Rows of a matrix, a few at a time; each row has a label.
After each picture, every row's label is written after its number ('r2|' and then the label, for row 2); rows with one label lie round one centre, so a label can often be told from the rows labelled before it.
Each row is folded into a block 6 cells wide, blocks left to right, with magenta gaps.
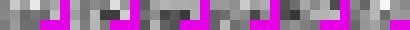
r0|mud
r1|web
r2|mud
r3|mud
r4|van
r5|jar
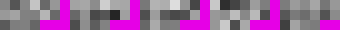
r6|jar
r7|mud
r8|mud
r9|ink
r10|mud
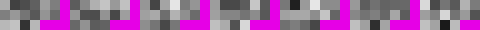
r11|ink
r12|mud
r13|jar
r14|ink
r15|jar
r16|ink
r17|ink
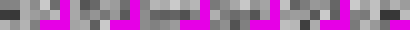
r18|van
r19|ink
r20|mud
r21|mud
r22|ink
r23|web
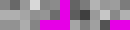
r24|jar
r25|van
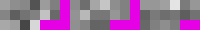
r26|ink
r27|jar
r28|mud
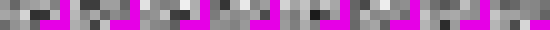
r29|web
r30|ink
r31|web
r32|jar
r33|web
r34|jar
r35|ink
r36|ink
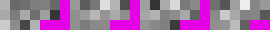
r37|ink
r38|jar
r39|jar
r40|jar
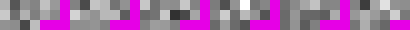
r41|ink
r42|jar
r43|web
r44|jar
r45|mud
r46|jar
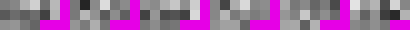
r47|mud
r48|jar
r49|mud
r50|jar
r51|ink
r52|web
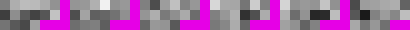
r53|mud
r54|mud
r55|jar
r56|web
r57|web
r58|van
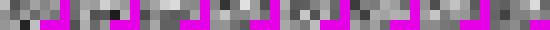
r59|ink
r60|mud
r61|mud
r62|jar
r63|ink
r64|van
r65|jar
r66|van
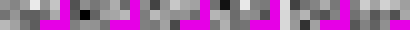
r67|mud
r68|van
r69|jar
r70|jar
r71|ink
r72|mud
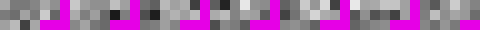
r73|ink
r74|web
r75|van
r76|jar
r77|van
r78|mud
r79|jar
